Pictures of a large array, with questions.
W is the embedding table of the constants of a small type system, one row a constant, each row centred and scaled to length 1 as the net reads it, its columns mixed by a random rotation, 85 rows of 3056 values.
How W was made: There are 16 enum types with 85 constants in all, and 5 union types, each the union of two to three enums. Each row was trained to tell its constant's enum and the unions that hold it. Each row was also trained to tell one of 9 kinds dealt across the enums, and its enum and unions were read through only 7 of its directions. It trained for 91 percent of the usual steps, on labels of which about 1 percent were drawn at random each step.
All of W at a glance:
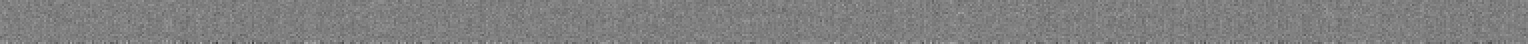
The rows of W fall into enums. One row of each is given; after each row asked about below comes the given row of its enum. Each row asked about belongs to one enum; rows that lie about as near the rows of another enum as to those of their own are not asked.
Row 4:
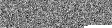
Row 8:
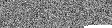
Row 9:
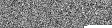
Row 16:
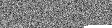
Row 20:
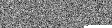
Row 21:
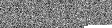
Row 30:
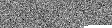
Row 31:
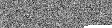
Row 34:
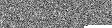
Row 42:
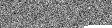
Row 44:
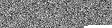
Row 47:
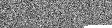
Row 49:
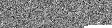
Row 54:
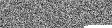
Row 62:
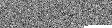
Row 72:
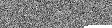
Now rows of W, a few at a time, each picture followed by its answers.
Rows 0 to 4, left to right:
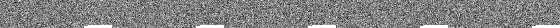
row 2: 47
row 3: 44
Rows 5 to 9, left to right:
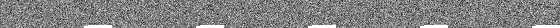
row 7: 21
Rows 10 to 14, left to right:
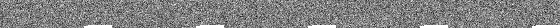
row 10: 47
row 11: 9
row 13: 44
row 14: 34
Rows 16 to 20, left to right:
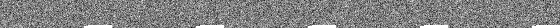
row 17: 49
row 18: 8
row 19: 72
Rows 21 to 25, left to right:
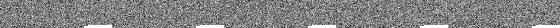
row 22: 54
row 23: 9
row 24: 20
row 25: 49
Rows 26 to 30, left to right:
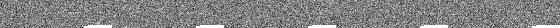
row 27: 16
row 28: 9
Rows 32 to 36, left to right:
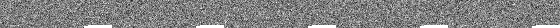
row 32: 9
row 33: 31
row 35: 54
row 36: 34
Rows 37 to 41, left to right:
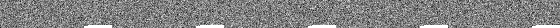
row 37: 49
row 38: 8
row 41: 31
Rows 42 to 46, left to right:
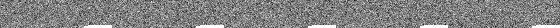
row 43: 8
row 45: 31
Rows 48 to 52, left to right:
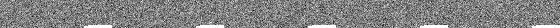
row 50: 54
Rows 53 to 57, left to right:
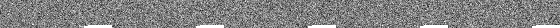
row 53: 62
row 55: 44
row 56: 62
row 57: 31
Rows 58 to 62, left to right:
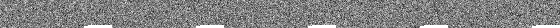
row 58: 4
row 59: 30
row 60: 47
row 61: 8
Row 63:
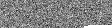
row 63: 31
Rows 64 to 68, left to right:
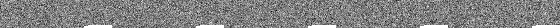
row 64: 72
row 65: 49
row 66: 34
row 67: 54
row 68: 16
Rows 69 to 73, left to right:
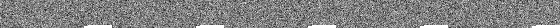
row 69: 44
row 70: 34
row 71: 49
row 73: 62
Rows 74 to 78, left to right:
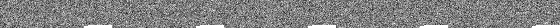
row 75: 9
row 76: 47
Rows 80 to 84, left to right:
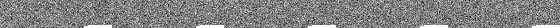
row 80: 44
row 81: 47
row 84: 54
